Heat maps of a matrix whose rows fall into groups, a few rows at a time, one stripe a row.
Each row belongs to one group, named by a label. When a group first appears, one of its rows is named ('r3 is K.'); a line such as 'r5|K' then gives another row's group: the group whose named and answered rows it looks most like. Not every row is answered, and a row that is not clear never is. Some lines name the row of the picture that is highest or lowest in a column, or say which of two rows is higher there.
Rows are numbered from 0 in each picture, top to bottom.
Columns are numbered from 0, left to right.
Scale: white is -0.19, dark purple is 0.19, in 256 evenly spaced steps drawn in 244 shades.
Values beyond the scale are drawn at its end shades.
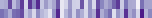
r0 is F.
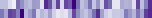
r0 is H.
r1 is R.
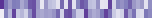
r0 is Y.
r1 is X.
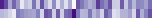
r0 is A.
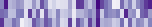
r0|A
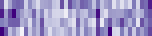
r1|R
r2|A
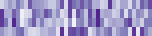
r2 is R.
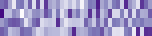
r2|F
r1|H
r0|F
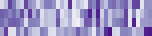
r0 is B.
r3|A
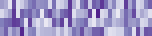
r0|X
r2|Y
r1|B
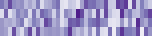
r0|F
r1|A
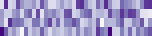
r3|A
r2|H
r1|B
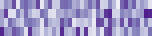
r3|Y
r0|B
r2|B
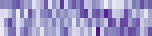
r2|B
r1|X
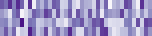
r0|F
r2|R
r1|H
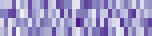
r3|X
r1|Y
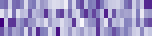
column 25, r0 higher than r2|Yes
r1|X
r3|F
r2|R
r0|R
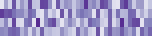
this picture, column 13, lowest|0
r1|Y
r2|B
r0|X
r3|A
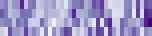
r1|R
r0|R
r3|B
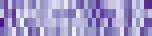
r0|R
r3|F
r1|X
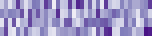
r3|A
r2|X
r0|H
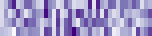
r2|X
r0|B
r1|H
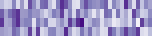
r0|X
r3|B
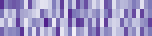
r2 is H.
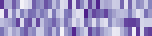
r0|H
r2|B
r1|X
